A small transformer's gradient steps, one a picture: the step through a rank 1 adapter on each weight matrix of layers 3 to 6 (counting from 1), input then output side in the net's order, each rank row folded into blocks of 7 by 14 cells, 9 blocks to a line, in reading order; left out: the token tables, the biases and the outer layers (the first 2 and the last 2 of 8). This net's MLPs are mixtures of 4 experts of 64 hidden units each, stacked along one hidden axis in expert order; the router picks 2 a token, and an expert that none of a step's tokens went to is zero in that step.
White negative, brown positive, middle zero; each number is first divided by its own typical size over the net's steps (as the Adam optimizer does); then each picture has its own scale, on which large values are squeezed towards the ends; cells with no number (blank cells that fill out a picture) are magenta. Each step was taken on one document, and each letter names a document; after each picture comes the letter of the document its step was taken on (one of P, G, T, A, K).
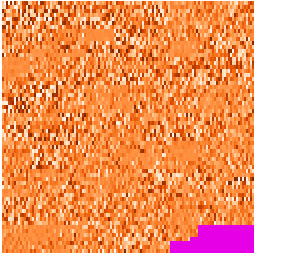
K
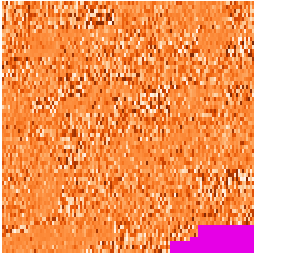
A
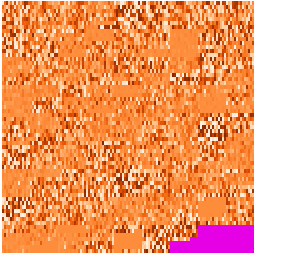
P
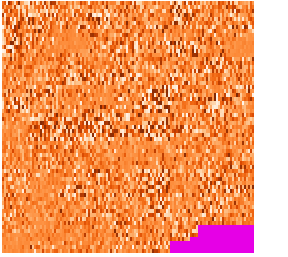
A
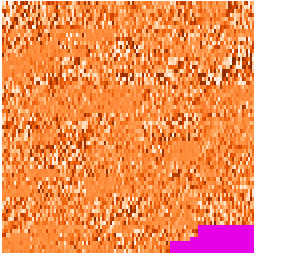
K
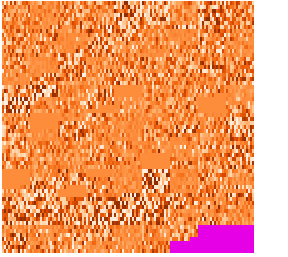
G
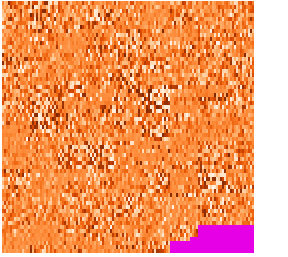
A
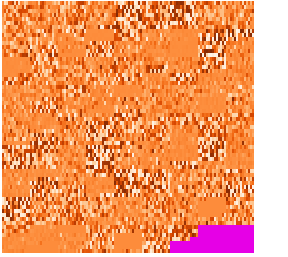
P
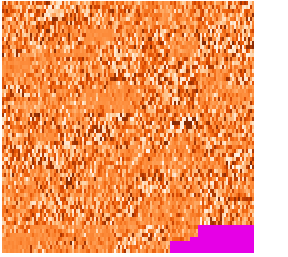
K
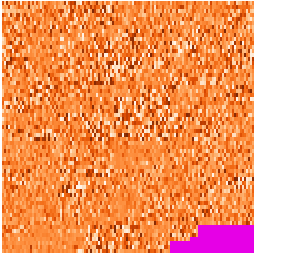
A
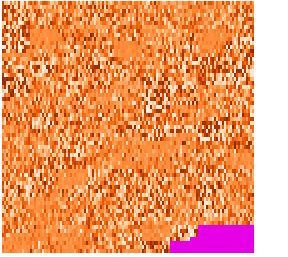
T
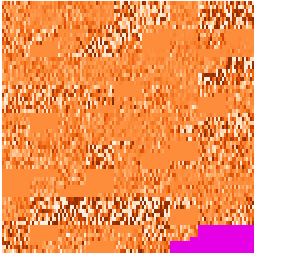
G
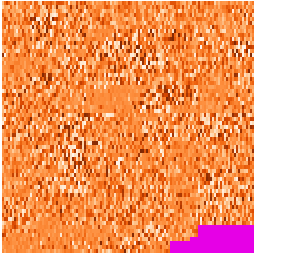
K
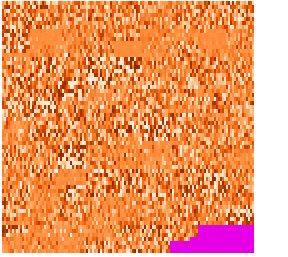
T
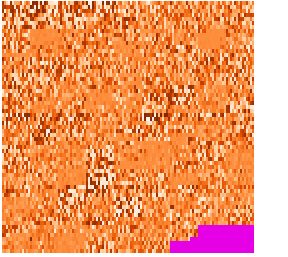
T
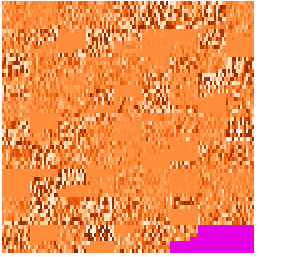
G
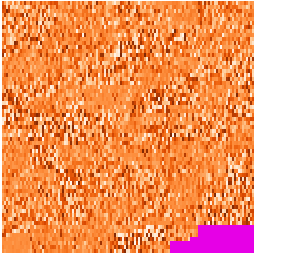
K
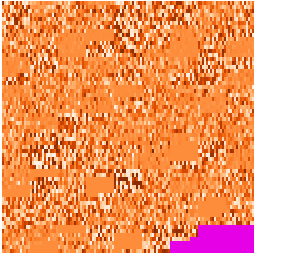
P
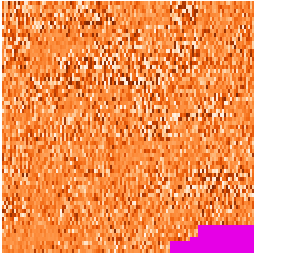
A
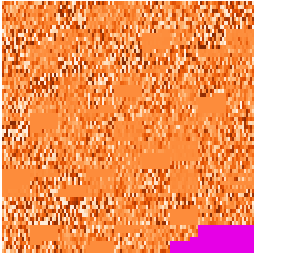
G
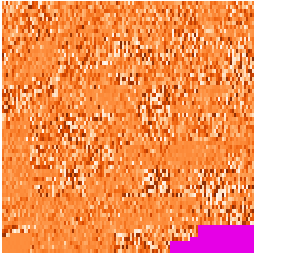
K
